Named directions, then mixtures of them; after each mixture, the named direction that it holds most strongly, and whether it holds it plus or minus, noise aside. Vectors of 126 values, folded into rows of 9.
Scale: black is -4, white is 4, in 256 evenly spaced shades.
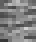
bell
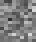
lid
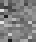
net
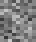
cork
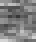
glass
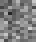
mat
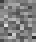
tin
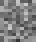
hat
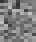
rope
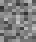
hat, minus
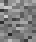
net, minus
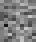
tin, minus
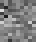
net, plus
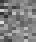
rope, plus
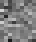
net, plus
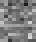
net, plus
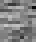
bell, minus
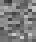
lid, plus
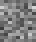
lid, plus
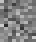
tin, minus
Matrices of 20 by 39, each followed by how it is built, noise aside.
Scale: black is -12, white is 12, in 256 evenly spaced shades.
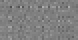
low rank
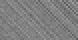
Toeplitz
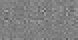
low rank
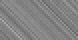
Toeplitz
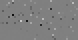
sparse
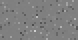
sparse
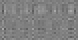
low rank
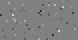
sparse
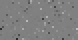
sparse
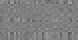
low rank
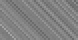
Toeplitz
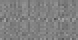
low rank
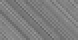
Toeplitz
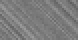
Toeplitz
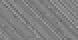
Toeplitz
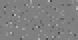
sparse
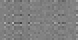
low rank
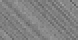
Toeplitz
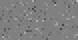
sparse
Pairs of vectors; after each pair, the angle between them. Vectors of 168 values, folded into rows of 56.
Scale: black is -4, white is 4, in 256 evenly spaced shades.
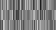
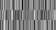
partly aligned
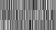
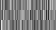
orthogonal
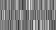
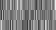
partly aligned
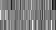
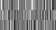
partly aligned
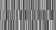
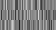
partly opposed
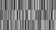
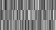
nearly parallel
